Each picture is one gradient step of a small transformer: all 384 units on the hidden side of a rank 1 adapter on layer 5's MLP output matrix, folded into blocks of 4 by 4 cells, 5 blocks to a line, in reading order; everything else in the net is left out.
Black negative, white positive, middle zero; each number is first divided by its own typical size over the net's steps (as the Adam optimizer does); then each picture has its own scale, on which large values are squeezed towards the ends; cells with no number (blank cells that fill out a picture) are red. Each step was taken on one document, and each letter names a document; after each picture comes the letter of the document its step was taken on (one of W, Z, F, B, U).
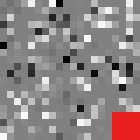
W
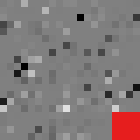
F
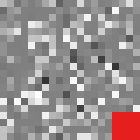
W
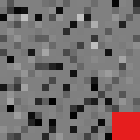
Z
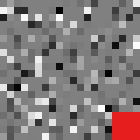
Z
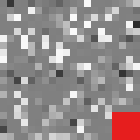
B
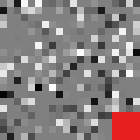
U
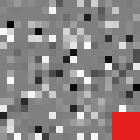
W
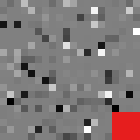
F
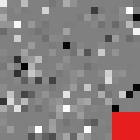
F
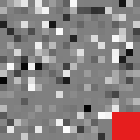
U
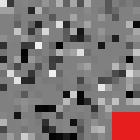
B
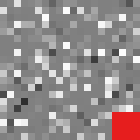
U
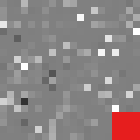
F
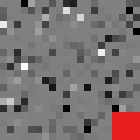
F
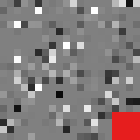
U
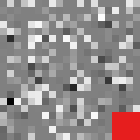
W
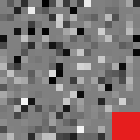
B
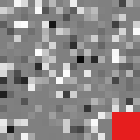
U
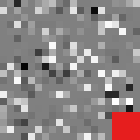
U
